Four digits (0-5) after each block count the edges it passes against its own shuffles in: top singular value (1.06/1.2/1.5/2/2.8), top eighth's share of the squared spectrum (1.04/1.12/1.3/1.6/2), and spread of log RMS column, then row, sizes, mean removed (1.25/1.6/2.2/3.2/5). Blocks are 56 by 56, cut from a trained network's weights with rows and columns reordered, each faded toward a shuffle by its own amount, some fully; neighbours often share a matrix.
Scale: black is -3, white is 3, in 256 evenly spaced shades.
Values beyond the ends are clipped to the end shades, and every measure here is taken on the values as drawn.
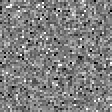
0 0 0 0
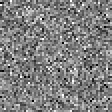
1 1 0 0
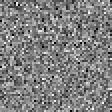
1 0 0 0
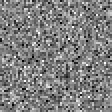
0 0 0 0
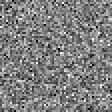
0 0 0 0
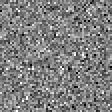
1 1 0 0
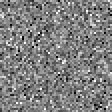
0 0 0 0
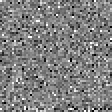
2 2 0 1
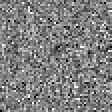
3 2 0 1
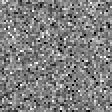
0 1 0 0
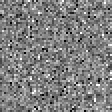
1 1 0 0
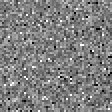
0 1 0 0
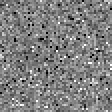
0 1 0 0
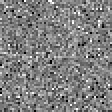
1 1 0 1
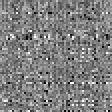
3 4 2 3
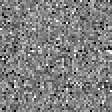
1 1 0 1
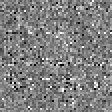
2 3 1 2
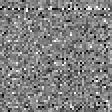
3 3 0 2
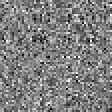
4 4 2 1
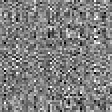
4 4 3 1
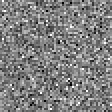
1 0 0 0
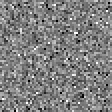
1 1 0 0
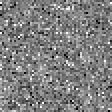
2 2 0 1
